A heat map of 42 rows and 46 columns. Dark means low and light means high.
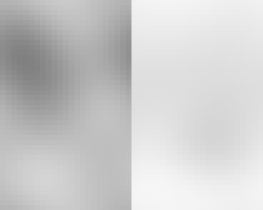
It is made of 1 by 2 panels. Panel 1,1: high, smooth. Panel 1,2: very high, smooth, faint in contrast.
